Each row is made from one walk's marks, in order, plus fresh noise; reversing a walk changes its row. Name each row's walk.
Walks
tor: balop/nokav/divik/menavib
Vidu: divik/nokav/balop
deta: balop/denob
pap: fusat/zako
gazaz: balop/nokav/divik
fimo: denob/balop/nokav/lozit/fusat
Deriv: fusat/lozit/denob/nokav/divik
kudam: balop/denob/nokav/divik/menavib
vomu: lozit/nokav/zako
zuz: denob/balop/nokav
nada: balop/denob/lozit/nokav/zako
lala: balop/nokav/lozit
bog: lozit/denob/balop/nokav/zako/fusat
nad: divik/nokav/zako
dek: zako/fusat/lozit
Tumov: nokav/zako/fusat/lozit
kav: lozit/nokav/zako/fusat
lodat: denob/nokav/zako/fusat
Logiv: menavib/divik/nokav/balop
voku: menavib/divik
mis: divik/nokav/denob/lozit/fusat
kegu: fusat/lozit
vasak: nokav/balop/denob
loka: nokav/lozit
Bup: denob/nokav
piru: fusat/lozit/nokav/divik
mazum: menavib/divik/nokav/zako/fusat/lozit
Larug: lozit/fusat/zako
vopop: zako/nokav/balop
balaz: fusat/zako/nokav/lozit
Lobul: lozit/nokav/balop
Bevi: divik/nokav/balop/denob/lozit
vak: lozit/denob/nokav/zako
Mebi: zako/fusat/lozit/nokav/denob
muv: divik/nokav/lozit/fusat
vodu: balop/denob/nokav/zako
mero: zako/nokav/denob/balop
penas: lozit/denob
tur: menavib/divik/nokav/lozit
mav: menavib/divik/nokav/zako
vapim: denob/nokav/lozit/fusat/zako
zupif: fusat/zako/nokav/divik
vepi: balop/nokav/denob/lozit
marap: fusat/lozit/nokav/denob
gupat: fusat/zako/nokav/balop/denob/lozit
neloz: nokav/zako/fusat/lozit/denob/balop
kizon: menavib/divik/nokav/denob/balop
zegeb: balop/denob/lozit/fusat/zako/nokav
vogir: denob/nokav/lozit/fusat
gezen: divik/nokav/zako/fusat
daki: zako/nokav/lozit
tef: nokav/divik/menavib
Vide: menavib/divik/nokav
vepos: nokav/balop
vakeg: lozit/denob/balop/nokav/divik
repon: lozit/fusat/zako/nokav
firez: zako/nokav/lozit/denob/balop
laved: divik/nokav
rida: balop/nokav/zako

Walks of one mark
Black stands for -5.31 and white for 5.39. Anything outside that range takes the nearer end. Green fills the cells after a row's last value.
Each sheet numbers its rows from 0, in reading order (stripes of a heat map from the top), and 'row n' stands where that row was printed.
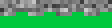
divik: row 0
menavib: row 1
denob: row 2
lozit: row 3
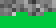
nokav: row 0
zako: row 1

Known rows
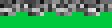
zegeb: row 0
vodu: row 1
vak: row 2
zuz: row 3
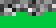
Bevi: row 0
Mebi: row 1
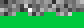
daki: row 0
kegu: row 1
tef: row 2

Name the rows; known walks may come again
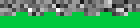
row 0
loka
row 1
Larug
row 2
marap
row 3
nad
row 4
zuz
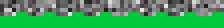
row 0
kudam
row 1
zupif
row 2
vepos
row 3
vopop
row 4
mav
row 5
Tumov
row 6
rida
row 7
muv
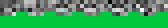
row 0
gazaz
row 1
Vide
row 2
vak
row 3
penas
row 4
bog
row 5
balaz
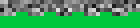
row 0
kizon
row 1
Bup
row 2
pap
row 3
Bevi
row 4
zegeb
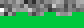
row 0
kegu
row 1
daki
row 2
mazum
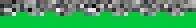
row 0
vasak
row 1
Logiv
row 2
kav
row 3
vakeg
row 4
tef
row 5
vomu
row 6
laved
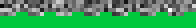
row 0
vogir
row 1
lala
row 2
tur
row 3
mero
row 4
vodu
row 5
lodat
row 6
repon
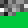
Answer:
Mebi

